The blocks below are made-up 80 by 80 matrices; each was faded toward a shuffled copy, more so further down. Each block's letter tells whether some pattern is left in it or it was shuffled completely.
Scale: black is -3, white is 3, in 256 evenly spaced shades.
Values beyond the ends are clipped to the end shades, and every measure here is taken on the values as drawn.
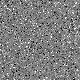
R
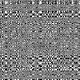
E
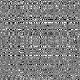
E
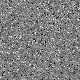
R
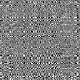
E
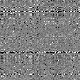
E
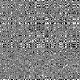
E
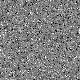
R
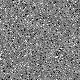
R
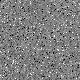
R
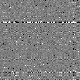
E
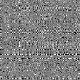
E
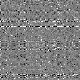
E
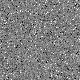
R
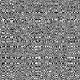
E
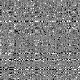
E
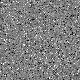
R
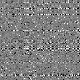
E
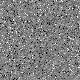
R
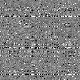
E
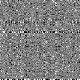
E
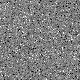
R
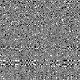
E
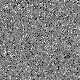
R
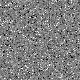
R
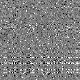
E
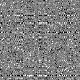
E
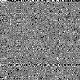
E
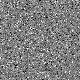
R
